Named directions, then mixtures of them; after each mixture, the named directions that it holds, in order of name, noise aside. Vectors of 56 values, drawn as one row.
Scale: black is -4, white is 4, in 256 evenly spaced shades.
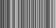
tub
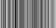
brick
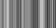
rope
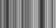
rope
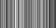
brick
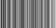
brick, tub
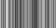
brick, rope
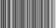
brick, tub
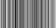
brick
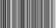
brick, tub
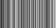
tub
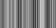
rope, tub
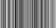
brick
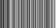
tub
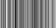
brick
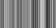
rope, tub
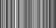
brick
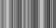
rope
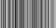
brick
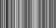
brick, rope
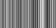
rope, tub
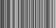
tub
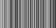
tub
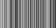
tub
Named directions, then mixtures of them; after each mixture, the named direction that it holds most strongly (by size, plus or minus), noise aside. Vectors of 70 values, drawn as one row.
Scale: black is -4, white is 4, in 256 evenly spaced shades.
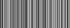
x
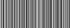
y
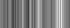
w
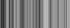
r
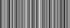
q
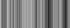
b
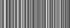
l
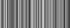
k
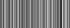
y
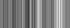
w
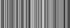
k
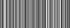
l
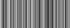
q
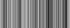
b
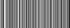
y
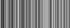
r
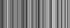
x
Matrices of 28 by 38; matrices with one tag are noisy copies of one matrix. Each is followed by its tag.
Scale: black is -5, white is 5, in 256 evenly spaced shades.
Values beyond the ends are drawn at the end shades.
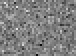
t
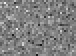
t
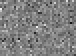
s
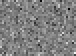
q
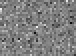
s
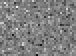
t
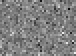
q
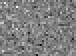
t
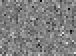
q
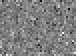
q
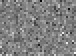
q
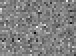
s
